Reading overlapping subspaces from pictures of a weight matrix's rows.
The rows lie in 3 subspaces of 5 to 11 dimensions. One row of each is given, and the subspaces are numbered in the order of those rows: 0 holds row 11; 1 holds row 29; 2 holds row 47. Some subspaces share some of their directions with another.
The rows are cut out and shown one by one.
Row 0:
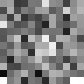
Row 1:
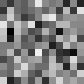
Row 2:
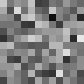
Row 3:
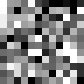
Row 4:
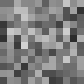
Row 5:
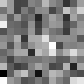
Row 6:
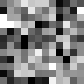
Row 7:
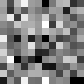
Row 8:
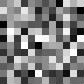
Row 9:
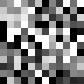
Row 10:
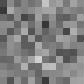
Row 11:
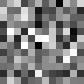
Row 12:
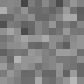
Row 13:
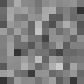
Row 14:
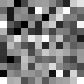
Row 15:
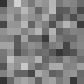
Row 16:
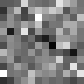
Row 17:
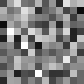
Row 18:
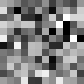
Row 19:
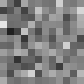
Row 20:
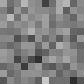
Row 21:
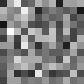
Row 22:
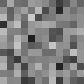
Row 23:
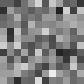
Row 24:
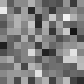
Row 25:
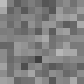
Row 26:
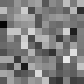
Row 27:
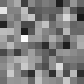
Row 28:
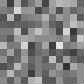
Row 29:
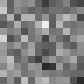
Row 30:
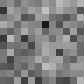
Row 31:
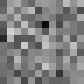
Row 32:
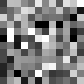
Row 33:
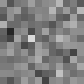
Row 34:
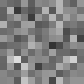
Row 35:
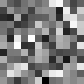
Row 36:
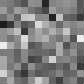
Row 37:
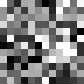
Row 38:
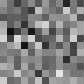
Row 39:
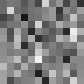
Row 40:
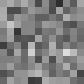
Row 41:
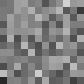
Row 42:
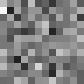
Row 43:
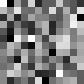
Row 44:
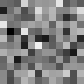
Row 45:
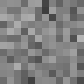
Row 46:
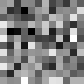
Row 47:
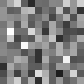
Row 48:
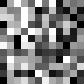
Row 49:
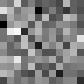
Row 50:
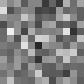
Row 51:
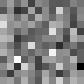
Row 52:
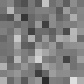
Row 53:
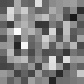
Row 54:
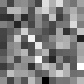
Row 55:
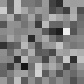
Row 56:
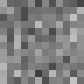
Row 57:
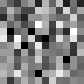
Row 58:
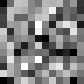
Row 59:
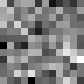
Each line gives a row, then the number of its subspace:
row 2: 2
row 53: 2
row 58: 0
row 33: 2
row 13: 0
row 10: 0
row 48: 0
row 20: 0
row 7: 1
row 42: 2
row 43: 2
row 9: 1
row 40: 2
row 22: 2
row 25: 0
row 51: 2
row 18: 2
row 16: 0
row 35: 2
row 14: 1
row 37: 0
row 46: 2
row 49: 1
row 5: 0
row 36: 2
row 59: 2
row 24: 2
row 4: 2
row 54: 2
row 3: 2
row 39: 1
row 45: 2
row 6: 2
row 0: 0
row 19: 1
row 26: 2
